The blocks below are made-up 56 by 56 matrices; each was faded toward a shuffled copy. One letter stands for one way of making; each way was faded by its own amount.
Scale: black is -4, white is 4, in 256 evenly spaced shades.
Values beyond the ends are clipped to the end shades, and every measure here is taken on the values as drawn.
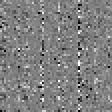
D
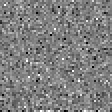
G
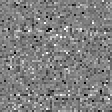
G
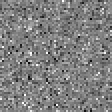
G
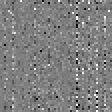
D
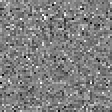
G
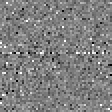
G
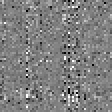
D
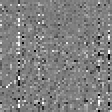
D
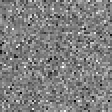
G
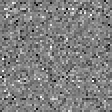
G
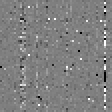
D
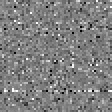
G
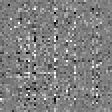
D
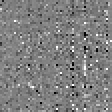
D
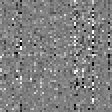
D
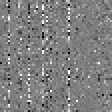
D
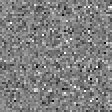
G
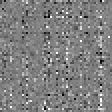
D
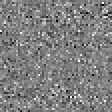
G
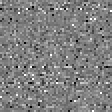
G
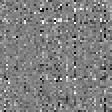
D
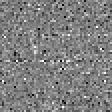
G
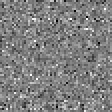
G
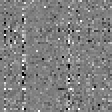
D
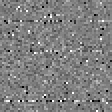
G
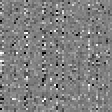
D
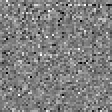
G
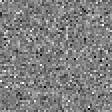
G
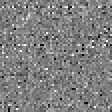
G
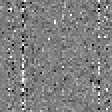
D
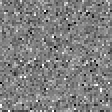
G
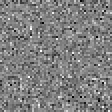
G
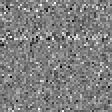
G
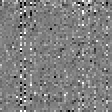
D
